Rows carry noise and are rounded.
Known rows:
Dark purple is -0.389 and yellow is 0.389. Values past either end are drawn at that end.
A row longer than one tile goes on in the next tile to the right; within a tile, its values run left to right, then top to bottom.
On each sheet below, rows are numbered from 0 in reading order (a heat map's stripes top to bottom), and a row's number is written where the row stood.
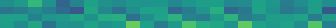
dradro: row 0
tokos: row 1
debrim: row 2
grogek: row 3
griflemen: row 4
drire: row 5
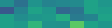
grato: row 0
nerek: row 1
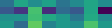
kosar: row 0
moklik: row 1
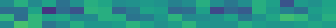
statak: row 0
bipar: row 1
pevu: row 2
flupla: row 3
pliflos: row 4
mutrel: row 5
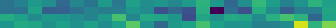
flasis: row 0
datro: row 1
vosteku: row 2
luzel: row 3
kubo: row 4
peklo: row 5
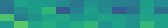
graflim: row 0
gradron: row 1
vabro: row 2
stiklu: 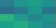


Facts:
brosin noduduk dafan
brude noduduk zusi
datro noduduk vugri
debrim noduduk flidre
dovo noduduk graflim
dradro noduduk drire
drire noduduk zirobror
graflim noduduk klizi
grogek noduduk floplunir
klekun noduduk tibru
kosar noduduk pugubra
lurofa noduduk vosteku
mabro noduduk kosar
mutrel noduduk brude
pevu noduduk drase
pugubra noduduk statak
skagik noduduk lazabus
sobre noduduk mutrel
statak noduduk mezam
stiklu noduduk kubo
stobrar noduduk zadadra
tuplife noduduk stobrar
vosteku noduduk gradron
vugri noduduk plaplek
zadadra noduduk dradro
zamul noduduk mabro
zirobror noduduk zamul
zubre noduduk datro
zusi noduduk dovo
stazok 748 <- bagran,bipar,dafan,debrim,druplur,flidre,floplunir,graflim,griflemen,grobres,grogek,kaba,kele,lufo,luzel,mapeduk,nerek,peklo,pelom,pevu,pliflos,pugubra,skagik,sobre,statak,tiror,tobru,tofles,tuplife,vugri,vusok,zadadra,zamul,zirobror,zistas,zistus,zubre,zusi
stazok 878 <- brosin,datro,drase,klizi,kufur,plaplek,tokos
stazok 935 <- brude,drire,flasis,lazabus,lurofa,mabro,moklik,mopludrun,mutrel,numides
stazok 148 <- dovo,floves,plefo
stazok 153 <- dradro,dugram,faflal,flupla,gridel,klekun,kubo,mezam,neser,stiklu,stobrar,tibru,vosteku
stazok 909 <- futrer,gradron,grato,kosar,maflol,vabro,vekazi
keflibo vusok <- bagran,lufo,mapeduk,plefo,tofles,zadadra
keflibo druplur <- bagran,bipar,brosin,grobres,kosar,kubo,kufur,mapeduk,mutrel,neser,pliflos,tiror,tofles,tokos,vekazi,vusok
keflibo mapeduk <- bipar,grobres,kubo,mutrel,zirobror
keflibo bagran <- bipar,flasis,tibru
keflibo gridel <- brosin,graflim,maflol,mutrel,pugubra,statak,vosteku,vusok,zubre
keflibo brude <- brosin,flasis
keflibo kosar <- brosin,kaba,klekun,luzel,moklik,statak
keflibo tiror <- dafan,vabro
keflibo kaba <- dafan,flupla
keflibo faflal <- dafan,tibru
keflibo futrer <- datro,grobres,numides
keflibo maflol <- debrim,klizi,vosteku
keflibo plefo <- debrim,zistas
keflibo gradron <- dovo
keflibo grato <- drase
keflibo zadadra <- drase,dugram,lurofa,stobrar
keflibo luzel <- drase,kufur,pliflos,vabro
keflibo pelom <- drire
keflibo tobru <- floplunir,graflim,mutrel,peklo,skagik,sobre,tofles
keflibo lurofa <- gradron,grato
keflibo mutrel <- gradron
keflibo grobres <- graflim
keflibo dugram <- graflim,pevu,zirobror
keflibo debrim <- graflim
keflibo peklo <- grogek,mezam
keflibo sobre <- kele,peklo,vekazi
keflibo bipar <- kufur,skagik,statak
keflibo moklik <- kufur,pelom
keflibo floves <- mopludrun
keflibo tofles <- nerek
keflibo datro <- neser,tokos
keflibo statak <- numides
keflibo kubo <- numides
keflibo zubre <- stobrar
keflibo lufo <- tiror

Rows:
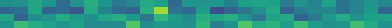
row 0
pelom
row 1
neser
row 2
tofles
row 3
brosin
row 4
skagik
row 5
vugri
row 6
klizi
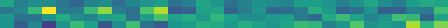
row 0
zadadra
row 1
plefo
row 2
vusok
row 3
vekazi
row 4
plaplek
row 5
zirobror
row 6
mezam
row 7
sobre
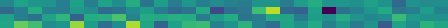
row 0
zamul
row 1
zubre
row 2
pugubra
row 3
mabro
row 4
lufo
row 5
klekun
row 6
stobrar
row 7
brude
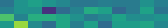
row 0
gridel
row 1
lurofa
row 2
drase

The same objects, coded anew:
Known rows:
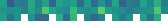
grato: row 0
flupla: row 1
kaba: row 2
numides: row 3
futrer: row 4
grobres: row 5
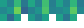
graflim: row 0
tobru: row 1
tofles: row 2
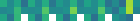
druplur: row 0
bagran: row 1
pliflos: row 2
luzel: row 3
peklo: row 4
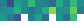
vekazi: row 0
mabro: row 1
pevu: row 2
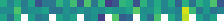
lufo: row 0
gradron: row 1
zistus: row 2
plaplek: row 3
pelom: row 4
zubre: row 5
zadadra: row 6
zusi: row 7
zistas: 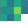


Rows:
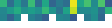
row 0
mutrel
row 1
datro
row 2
grogek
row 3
stiklu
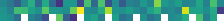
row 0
kosar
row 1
tokos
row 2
drire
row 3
dradro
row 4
vabro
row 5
sobre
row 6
statak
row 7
dovo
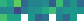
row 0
floves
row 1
moklik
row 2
brude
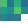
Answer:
dugram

